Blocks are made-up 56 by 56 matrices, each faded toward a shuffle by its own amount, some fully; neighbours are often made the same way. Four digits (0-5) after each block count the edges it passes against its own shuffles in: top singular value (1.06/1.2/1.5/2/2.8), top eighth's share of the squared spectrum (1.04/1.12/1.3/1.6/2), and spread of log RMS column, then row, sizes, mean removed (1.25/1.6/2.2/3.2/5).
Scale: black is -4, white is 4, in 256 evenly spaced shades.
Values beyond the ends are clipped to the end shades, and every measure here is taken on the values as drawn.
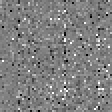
3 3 2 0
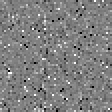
2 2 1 0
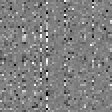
3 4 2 0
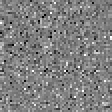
3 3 1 1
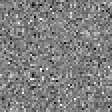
3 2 1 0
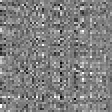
4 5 3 2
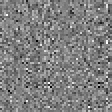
3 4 2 2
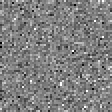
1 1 0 0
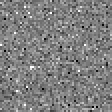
0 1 0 0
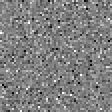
1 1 0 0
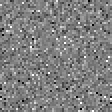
2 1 0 0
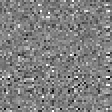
4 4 2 2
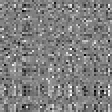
4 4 3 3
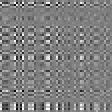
5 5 4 4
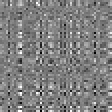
5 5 3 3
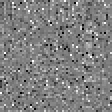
3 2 0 0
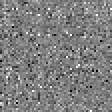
0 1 1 1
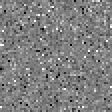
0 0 0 0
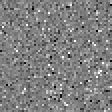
0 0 0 0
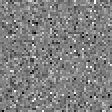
1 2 2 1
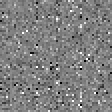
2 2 1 0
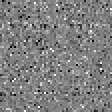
2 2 0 1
